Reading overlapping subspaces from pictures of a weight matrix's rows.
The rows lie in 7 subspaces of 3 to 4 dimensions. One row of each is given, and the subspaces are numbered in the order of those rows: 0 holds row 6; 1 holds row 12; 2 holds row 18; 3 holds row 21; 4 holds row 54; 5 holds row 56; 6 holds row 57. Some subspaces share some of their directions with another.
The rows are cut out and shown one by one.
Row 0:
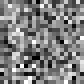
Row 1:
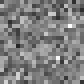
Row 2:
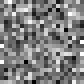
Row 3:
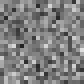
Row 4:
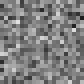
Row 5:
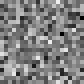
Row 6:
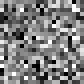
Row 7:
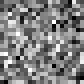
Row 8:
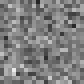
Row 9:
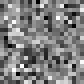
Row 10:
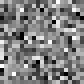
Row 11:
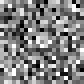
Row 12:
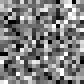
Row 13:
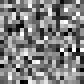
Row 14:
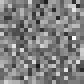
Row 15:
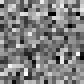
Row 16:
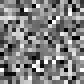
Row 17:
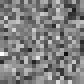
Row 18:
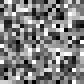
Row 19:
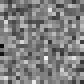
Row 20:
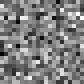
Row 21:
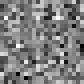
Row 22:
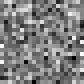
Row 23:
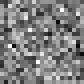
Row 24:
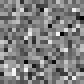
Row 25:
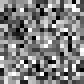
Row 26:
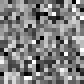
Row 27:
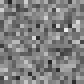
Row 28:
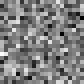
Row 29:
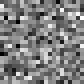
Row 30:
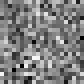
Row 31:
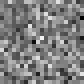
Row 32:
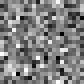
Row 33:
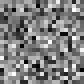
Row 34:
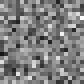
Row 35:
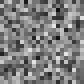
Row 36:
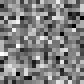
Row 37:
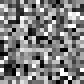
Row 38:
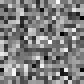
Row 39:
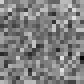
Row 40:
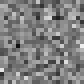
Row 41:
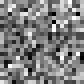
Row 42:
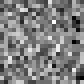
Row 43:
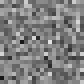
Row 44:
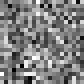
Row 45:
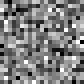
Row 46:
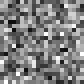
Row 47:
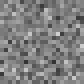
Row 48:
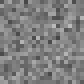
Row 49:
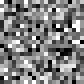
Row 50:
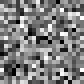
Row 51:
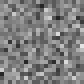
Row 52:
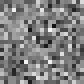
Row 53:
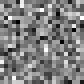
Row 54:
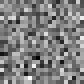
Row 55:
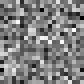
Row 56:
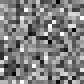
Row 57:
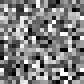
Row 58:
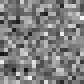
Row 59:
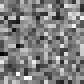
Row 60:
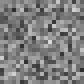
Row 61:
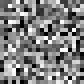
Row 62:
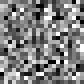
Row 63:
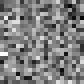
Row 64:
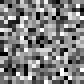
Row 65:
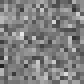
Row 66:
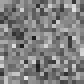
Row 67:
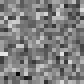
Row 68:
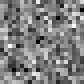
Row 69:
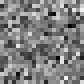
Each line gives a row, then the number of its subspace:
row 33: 6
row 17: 1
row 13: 0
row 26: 4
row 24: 3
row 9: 4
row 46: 0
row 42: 1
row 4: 6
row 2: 2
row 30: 4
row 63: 1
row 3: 6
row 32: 6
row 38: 5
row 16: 4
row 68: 4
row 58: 3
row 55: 6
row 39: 1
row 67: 5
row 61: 0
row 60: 5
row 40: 3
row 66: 0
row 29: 0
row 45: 2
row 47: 3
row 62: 3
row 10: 0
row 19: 2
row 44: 4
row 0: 4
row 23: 0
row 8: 4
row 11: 5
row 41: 1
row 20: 0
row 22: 2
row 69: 1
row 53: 6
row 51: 3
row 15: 1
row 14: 5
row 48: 2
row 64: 5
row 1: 1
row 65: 0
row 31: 4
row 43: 2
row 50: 0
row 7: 1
